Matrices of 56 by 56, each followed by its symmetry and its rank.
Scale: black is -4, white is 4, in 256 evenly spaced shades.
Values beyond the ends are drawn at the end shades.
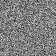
neither, full rank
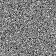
antisymmetric, full rank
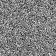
antisymmetric, full rank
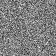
neither, full rank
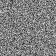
antisymmetric, full rank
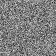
neither, full rank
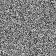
antisymmetric, full rank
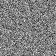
antisymmetric, full rank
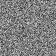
antisymmetric, full rank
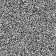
neither, full rank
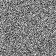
neither, full rank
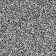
neither, full rank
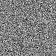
antisymmetric, full rank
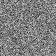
neither, full rank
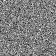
neither, full rank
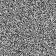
antisymmetric, full rank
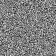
antisymmetric, full rank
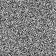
antisymmetric, full rank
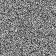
neither, full rank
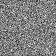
neither, full rank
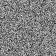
neither, full rank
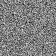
antisymmetric, full rank
